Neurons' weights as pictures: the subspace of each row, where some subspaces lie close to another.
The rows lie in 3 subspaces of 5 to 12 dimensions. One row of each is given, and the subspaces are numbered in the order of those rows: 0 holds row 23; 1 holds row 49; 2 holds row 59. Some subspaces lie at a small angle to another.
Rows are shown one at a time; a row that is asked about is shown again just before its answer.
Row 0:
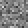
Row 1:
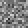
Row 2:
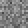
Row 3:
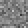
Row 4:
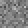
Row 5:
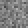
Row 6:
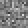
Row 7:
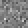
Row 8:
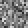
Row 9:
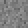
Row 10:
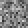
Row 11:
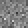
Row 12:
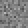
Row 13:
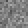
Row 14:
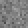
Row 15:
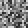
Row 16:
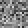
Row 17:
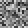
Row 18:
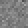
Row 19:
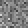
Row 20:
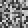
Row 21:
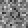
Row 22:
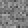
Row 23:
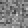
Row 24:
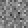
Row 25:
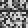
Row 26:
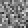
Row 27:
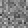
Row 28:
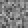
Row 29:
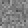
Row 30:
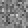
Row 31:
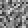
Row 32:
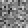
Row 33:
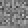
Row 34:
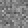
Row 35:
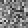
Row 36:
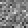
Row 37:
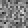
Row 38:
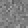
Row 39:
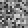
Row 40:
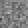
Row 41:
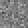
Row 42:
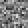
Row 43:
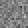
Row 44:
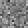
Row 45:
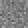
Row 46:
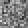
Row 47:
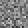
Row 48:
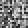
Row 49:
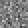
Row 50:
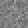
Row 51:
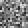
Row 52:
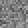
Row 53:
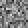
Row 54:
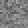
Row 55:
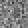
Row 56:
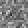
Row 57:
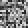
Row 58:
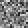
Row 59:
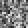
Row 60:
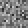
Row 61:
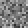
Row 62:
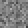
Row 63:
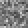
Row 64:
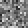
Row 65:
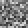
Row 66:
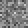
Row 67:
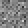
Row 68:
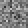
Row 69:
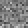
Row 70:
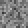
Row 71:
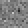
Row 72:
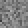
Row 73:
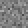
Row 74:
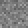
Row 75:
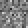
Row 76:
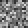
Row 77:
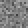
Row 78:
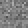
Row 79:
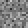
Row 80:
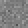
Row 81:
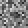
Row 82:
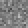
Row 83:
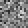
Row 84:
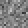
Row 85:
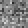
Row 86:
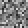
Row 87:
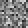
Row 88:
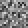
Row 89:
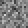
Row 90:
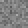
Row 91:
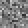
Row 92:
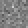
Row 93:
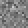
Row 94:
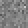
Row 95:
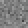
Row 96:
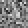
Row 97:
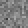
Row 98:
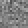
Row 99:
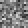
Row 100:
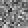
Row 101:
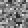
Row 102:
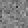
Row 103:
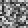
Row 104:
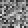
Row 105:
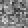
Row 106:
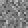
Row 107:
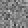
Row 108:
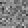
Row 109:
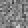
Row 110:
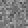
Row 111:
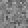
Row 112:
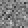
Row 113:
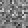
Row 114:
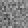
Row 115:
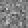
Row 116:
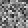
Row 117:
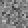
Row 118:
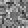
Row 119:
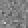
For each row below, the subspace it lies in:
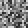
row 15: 2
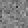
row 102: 1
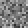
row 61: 2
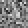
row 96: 0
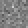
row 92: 0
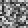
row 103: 1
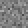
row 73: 1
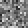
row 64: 1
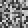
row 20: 1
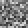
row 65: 1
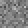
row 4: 2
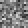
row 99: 0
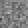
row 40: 1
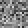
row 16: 2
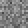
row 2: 2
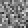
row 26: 1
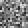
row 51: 1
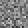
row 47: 0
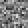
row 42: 0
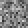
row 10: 1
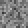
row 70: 2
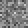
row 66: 0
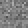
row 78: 0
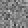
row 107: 0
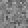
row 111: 0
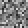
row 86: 0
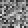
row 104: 2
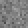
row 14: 2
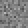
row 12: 1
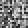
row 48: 2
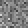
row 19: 1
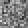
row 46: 1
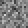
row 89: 2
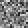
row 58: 1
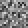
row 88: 1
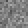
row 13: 0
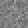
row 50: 0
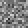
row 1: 0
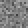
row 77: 0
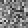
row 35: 1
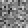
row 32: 1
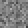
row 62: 1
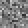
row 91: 1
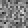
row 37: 1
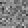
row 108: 0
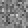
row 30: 0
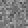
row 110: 0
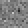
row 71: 1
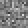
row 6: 0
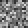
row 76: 0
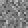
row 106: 0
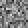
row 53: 0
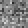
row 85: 2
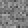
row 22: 1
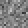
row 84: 1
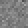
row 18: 0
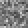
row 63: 1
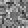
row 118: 1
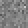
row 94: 0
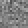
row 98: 1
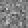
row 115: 0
